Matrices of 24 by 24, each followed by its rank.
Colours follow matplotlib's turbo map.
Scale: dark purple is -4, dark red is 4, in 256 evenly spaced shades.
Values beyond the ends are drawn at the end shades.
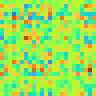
three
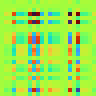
one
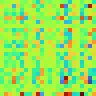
three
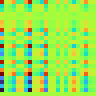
one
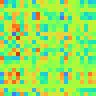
three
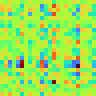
three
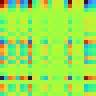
one
